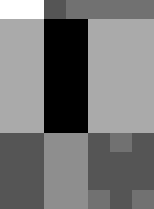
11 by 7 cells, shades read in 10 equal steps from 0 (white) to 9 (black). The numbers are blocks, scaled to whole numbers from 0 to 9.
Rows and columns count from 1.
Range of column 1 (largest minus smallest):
6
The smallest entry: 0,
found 2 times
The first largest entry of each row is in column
3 3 3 3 3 3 3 1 1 1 1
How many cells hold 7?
0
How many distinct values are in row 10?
2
